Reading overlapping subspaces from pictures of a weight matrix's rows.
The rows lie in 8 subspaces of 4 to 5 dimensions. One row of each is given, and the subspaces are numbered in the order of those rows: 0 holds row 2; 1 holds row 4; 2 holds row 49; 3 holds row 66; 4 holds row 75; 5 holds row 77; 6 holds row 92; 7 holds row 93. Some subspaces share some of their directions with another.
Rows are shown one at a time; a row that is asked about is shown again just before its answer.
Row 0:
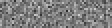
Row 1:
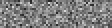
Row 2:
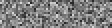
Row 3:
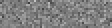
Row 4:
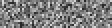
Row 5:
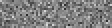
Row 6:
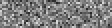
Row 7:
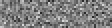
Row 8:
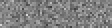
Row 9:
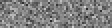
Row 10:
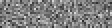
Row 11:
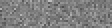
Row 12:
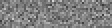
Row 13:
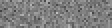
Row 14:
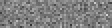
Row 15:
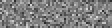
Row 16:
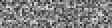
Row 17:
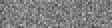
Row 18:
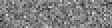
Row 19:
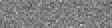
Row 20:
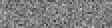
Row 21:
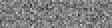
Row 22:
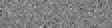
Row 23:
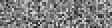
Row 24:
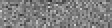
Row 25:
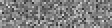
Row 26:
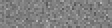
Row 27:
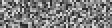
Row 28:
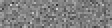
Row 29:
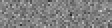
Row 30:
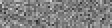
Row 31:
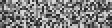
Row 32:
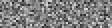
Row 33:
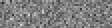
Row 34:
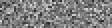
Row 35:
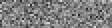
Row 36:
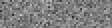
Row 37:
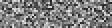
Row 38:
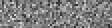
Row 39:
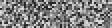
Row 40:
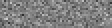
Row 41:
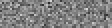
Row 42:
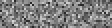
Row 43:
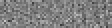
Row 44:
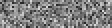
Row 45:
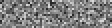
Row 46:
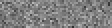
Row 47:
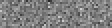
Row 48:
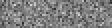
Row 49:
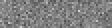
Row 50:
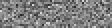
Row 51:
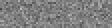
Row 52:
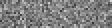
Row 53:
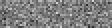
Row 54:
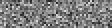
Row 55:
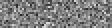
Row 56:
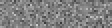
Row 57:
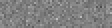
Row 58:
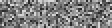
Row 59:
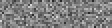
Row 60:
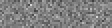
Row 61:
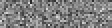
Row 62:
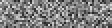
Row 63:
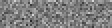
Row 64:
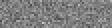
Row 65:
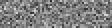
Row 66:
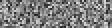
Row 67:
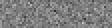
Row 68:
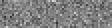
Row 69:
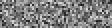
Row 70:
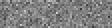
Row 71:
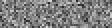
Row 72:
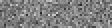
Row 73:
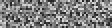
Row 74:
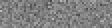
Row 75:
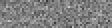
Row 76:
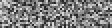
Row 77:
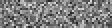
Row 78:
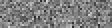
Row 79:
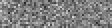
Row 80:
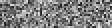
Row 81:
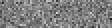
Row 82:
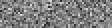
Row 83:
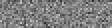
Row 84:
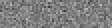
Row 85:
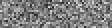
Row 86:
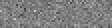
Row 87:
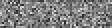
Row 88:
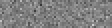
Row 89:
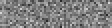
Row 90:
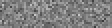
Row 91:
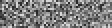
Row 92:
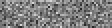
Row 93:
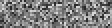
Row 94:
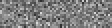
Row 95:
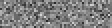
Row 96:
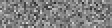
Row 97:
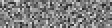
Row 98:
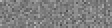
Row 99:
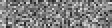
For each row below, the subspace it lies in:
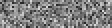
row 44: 7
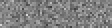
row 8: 4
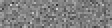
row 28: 1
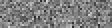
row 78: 4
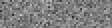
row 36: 1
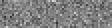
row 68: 7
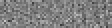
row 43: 3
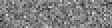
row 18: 7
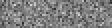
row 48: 2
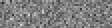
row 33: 1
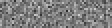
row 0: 3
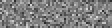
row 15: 7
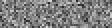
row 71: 7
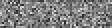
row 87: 5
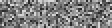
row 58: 4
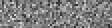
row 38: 1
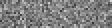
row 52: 5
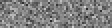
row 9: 7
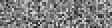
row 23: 3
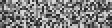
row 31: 5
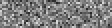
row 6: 7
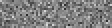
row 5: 4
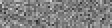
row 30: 0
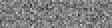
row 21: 4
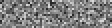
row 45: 0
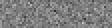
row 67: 0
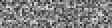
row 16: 4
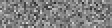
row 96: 2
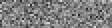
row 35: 7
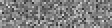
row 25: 3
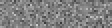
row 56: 7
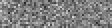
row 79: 6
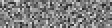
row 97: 1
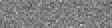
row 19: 4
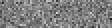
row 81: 4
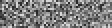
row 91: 1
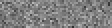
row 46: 7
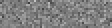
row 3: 0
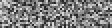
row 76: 6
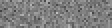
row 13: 4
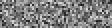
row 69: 7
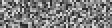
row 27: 1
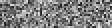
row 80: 4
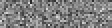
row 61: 5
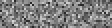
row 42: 7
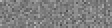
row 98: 3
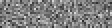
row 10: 3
